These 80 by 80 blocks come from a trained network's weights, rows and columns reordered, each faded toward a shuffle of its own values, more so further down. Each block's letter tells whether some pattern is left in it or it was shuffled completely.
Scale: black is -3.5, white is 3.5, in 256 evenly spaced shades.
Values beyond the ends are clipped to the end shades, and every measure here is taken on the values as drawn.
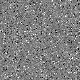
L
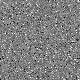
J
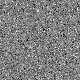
J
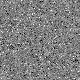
J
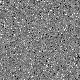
J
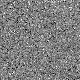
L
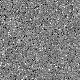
L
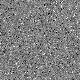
J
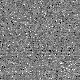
L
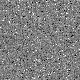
J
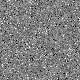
J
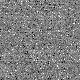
L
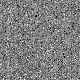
L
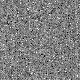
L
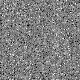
L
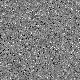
J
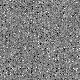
L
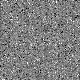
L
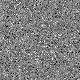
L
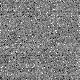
L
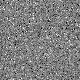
J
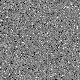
J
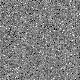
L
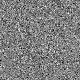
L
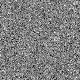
J
